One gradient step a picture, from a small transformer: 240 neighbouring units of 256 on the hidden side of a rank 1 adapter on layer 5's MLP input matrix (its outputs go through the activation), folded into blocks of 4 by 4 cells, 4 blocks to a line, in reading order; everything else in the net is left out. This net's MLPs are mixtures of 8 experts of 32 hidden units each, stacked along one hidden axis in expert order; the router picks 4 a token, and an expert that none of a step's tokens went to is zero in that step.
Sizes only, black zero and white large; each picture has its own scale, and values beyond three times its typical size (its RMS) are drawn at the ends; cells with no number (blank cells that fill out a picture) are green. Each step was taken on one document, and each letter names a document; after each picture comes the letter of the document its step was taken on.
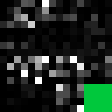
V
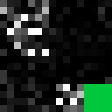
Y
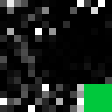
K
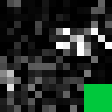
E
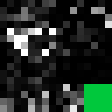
Y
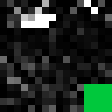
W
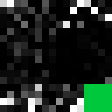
K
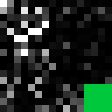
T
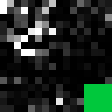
T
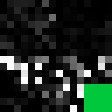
V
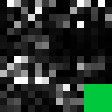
W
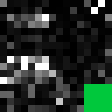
W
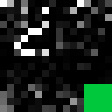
T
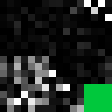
W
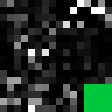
Y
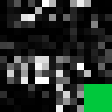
V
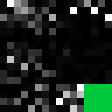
K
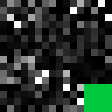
W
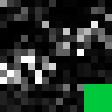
E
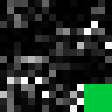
E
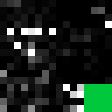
Y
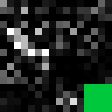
T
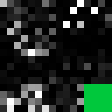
K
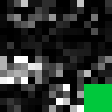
V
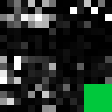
W
